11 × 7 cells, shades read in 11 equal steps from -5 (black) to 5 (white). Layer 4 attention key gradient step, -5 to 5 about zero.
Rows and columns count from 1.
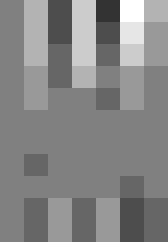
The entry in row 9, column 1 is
0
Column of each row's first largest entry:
6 6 4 4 2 1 1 1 1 3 3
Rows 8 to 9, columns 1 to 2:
0 -1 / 0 0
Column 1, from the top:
0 0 0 0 0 0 0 0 0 0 0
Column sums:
0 5 -4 9 -5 9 2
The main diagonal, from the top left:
0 2 -1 2 -1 0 0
